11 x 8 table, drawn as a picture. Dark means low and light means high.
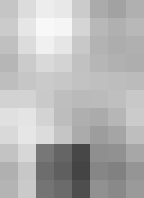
The ninth with the lowest average is the bottom middle. Overall the values sit about 70% of the way up the scale. An odd patch, lower than its surroundings, sits in the bottom middle.
